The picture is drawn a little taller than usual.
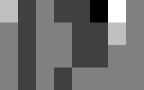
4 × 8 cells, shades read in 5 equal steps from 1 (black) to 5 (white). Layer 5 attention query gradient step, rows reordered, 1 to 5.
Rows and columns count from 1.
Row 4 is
3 2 3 2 3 3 3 3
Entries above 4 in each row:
1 0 0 0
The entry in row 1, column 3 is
3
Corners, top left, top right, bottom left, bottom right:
4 3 3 3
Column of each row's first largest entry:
7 7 1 1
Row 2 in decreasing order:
4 3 3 3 3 2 2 2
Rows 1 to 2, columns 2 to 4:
2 3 2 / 2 3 3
